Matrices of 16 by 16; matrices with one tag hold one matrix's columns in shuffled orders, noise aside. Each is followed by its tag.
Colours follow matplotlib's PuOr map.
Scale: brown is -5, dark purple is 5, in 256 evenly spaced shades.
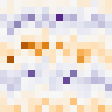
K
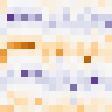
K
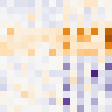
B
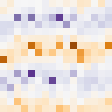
K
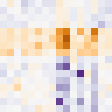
B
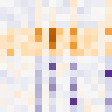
B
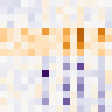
B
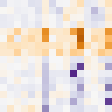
B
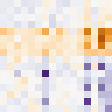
B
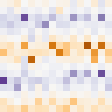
K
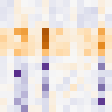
B
